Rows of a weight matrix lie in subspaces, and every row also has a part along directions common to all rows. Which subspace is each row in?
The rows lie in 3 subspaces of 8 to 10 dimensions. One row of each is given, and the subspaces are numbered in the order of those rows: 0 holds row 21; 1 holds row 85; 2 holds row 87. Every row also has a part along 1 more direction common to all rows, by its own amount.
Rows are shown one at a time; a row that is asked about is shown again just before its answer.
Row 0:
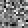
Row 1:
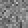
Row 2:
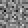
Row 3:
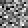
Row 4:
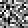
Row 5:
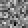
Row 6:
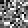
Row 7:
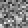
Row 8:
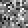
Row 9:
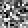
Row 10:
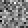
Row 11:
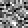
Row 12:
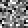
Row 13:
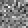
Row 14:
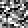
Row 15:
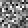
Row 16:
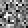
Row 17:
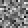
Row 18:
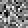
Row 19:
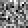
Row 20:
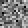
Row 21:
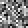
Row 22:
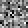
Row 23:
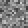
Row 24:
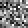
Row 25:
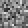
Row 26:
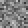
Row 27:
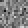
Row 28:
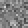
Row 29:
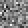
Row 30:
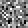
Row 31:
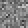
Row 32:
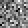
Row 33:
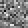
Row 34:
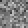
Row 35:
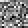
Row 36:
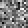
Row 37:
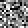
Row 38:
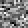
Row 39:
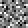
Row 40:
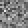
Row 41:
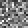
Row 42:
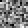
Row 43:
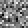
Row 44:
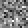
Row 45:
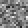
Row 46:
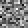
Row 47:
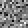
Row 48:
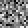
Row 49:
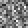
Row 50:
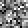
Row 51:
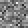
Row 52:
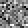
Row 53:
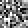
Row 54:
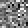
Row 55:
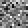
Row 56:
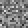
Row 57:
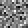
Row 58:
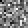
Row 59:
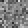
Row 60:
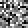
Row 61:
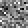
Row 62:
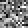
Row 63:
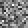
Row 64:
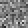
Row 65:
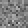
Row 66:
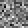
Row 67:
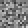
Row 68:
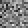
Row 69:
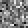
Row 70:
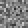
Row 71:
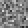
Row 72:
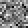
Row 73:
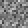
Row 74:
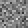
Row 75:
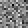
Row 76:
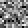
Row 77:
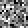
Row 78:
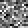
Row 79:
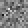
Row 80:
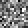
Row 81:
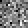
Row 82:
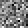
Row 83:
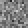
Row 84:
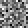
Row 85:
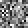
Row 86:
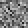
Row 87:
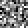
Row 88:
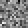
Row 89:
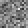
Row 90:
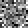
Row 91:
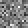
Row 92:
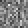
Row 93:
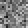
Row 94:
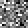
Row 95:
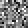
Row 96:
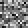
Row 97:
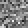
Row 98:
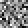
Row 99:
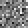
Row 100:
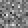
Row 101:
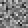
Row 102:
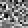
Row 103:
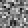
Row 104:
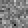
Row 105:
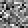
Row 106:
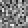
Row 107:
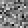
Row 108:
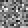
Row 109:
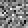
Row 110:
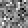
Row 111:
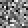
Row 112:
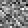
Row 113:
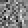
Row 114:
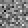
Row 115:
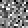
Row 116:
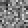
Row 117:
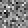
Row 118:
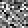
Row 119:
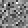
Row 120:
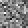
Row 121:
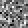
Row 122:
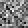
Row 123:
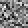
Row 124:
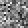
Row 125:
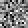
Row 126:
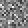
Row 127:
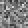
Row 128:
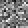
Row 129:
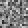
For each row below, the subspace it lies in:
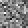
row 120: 0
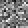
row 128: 1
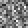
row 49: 0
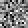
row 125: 1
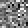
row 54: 0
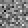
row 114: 2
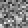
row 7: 1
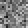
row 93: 1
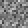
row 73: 2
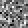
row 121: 1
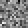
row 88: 2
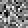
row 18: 0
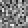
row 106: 1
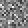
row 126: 1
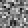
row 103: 2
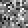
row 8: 0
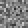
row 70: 2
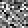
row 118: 0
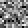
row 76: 1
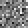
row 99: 2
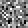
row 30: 1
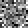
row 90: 2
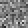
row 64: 1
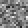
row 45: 0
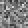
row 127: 1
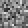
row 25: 0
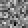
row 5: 2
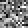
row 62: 1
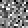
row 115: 2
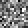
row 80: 2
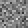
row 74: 1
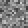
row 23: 2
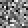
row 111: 2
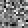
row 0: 2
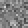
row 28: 2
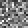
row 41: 1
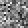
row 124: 0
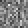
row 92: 2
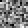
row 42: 2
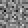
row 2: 2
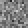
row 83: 1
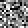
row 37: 1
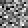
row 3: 2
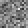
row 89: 0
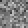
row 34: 2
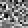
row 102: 1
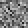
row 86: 1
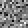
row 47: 1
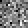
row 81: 2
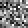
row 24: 2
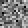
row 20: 0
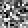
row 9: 0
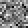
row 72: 0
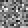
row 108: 0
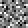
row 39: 1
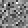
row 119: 2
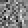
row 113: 0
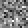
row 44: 1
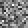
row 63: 1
